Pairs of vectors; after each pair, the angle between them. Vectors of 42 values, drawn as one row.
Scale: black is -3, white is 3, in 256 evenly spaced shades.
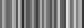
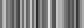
orthogonal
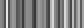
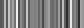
partly opposed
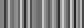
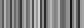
partly opposed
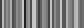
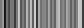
orthogonal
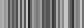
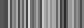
nearly opposite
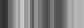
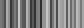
orthogonal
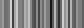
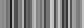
nearly opposite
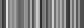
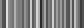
nearly parallel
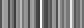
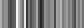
orthogonal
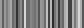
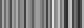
nearly opposite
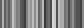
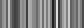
partly opposed
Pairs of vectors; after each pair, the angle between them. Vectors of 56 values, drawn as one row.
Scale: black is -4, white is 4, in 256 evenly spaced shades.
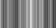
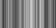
nearly parallel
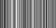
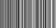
orthogonal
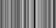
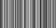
partly aligned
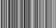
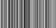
nearly parallel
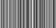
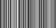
orthogonal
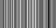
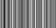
orthogonal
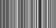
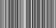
partly opposed
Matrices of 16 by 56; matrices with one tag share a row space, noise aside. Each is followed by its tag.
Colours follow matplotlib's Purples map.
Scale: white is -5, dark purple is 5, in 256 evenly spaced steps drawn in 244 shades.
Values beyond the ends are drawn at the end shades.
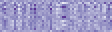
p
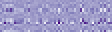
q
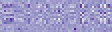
q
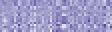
p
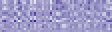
p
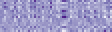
p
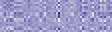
q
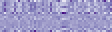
p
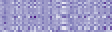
p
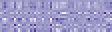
p
